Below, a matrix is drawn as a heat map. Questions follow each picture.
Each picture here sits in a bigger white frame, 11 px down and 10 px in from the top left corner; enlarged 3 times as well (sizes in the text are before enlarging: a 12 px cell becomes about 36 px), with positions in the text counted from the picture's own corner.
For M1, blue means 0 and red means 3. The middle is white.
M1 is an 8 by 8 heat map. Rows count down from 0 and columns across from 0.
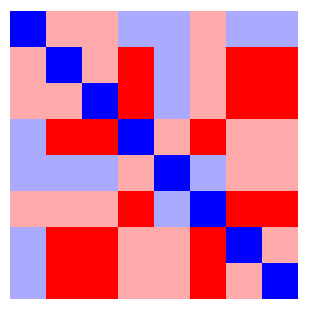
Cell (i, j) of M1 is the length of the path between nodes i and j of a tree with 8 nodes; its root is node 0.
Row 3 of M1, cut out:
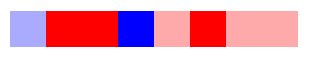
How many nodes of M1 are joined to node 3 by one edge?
1
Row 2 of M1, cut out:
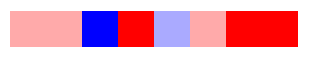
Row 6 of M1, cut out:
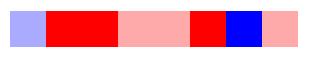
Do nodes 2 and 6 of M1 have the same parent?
no
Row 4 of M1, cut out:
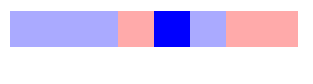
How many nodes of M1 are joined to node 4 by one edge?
4
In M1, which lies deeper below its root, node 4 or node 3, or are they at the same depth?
the same depth
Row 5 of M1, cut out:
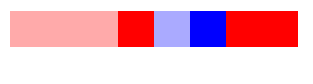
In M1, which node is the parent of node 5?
4
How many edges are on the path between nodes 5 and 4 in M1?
1
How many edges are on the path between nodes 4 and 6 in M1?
2
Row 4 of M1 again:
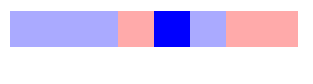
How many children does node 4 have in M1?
3
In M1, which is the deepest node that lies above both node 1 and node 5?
4
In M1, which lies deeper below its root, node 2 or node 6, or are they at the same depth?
node 2
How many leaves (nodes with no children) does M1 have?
6
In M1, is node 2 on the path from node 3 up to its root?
no
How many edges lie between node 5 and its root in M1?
2
